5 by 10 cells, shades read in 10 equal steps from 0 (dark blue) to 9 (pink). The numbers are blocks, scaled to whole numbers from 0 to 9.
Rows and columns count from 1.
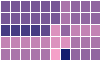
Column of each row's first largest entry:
7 7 6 6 6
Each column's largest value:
7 7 7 7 7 9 8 7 7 7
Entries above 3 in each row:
10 10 5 10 9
